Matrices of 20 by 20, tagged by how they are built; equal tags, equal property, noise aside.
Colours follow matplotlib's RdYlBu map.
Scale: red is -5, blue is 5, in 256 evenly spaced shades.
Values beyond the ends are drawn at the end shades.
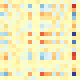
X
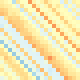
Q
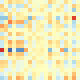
X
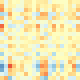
X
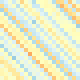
Q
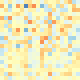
X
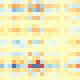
X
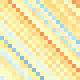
Q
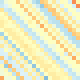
Q
